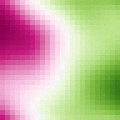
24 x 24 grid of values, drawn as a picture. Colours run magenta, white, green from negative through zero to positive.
Ninth with the highest average: bottom right. Calmest part: top right. Lone odd cells: none. Slope: up to the right.
